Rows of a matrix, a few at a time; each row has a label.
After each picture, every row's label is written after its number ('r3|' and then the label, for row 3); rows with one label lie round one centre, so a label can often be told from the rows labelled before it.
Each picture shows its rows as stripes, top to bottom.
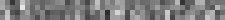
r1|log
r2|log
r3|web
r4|web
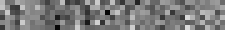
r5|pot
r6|log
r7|web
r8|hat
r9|log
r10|hat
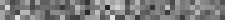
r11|log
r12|web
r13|log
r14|pot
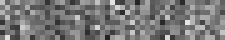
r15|pot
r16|web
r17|pot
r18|web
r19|hat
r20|log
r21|hat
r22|web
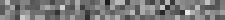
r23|web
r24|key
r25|hat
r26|log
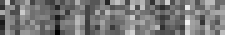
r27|web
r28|hat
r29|log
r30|hat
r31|hat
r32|hat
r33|hat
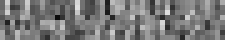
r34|web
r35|web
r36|web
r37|hat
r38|key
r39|key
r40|pot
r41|pot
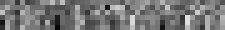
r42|key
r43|web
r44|log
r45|hat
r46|hat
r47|hat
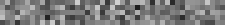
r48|web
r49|pot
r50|log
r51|pot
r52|key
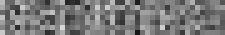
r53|pot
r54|log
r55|key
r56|pot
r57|pot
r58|key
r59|pot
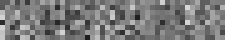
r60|key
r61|hat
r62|pot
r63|pot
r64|hat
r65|log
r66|pot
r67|log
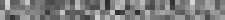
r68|web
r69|web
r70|pot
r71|log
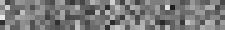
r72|pot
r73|web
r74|log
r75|pot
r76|hat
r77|web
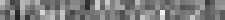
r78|log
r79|log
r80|key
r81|key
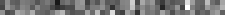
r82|hat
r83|hat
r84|pot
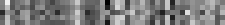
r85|web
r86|web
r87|hat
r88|web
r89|web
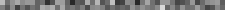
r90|pot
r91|key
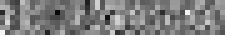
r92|log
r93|log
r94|hat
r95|web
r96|web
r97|log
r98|pot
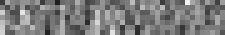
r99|hat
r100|key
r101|log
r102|log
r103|log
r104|pot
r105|pot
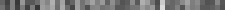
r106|key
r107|key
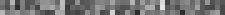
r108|key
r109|key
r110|pot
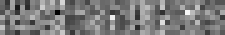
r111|key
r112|key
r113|hat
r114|pot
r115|key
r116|pot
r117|key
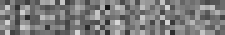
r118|key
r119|web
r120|log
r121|key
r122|web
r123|log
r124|web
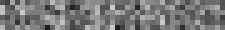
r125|key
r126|pot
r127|log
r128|key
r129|key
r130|pot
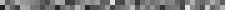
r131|pot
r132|hat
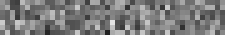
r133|log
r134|web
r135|key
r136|key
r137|pot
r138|pot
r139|web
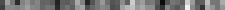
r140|hat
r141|hat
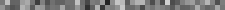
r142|web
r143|log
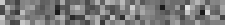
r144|log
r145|hat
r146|hat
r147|pot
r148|log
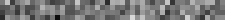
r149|web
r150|key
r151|key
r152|hat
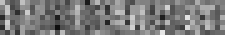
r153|log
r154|web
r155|web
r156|hat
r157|web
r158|hat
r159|key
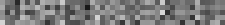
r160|key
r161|log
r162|key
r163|log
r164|pot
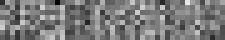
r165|hat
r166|key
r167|log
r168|key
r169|log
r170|pot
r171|key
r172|key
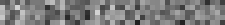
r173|key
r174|pot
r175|log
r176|log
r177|pot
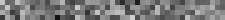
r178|pot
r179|web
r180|log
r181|hat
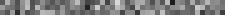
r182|web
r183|log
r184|key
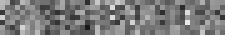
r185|log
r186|pot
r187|hat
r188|pot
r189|hat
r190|log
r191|log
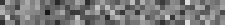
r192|hat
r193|log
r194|pot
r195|web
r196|hat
